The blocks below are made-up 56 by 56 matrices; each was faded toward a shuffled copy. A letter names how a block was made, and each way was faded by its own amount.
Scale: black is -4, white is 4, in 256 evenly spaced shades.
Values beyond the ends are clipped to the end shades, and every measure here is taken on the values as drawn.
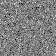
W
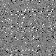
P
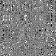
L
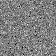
W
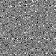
P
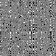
L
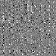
L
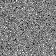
W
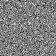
W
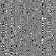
L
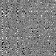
L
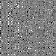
L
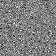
W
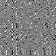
L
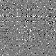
P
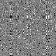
L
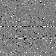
P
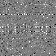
P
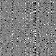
L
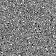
W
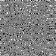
P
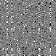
L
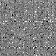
P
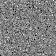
W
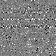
P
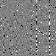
L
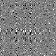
L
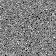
W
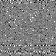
P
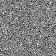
W
